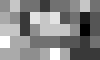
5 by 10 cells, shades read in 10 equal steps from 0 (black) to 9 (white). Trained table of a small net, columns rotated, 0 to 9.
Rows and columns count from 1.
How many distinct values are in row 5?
4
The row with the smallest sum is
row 4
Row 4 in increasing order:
2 3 3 4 4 4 4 6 6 9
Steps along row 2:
down down up down up down up down up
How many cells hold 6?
7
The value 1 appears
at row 2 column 9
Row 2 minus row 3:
-1 -2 0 3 0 1 -4 -1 1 0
